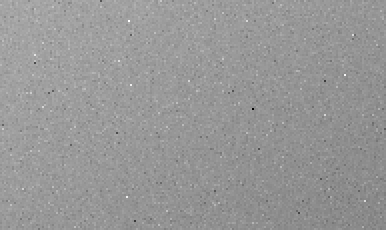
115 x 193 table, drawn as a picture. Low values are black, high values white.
Mirror symmetry: none. Histogram: heavy tails on both sides. Slope: up to the top left. Grain: fine.
